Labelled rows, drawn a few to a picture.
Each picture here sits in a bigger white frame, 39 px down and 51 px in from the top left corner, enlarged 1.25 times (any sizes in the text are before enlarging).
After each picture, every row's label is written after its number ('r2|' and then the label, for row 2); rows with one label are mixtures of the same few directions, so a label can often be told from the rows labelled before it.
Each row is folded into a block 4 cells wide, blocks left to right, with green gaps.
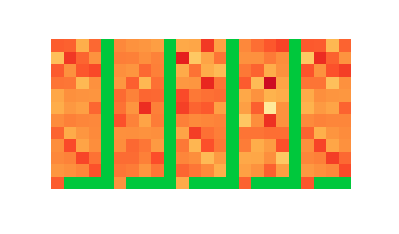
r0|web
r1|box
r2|web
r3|box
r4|web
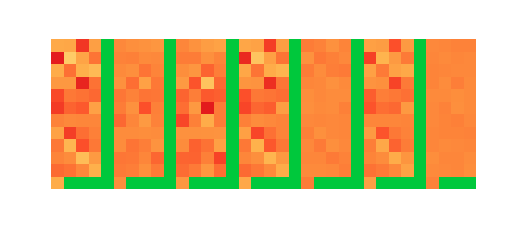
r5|web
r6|box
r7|box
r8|web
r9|web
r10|web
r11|box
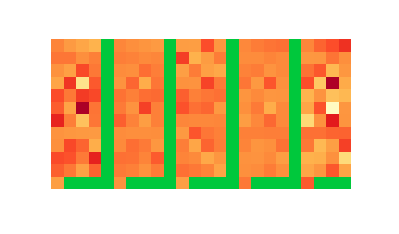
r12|box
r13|box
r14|web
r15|box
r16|box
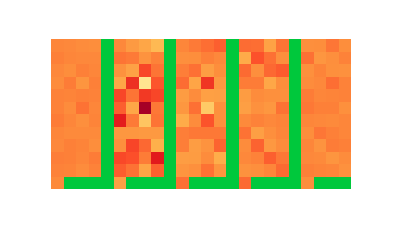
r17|box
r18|box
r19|box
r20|web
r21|web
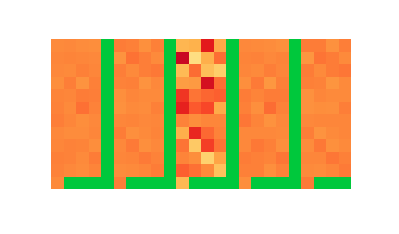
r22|box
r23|web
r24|web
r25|box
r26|web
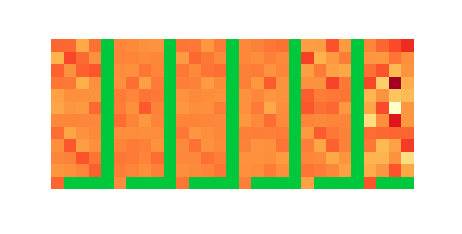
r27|web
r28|box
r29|web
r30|box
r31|web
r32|box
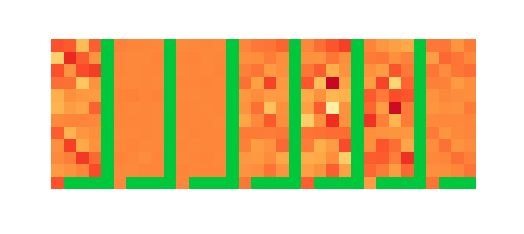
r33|web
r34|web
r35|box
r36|box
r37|box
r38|box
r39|web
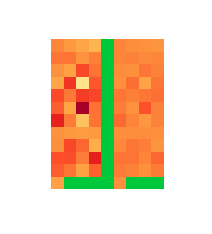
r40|box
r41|box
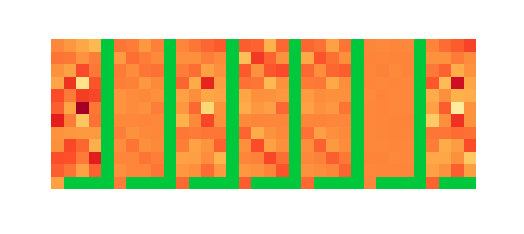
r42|box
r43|web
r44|box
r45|web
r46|web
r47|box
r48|box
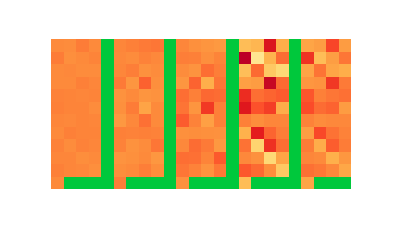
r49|web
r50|box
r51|box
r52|web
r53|web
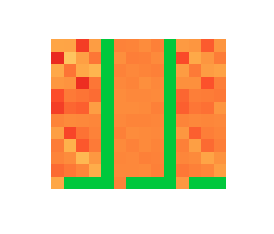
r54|web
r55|web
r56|web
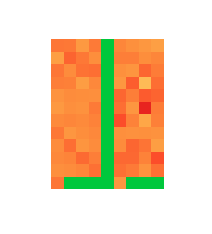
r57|web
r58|box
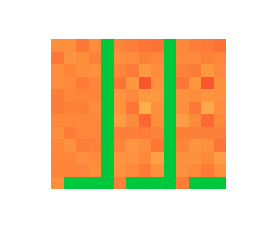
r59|web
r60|box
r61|box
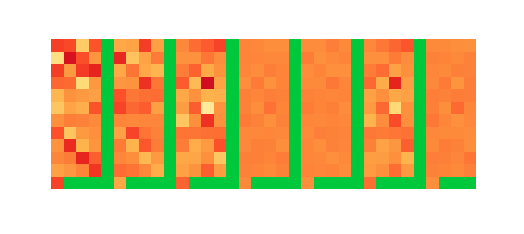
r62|web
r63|web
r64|box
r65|box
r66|web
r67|box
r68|box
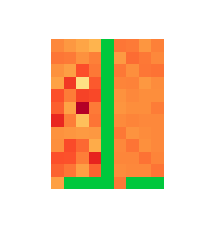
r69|box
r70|web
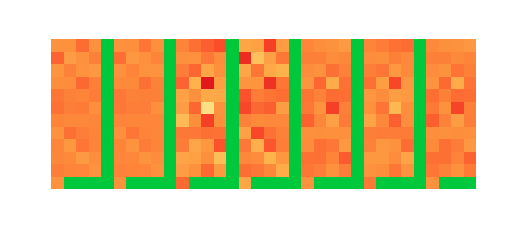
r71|web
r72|web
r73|box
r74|web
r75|box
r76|box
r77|box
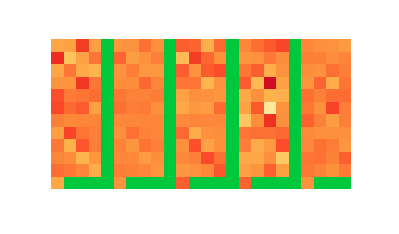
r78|web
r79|web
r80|web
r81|box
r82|box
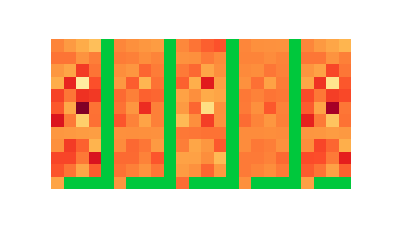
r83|box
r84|box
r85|box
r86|box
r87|box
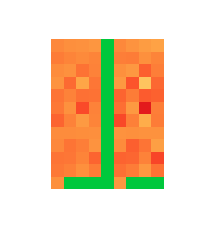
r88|box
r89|box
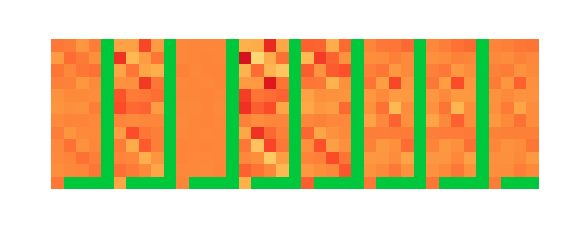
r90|web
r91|web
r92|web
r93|web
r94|web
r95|box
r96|box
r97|box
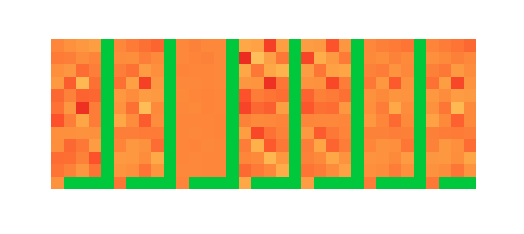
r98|box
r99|box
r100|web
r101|web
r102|web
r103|box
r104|box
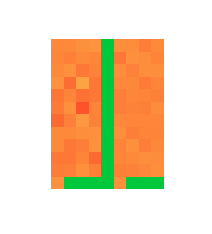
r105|box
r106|web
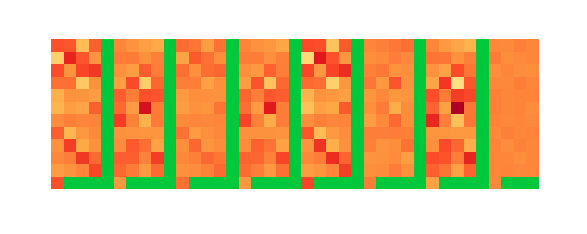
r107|web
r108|box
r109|web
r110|box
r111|web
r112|box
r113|box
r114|web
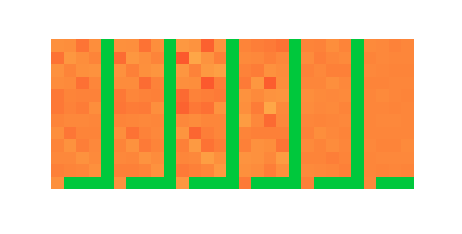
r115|web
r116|web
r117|web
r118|box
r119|web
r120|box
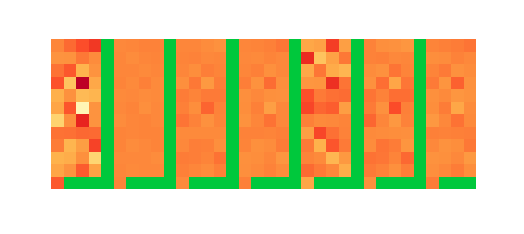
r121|box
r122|box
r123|box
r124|box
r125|web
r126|box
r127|box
